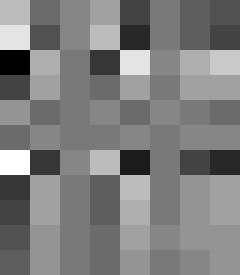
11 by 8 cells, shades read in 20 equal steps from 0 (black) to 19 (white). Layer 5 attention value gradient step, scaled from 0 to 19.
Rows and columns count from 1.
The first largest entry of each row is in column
1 1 5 2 1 2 1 5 5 5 2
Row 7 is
19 4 10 14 2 9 5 3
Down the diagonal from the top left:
14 6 9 8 8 9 5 12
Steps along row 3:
up down down up down up up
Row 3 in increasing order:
0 4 9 10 13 13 15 17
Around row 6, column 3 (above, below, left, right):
9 10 10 9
